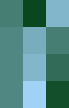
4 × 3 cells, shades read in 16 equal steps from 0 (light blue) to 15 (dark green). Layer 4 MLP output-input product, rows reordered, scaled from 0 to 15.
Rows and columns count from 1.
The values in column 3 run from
3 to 14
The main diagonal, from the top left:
9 4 11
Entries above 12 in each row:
1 0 0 1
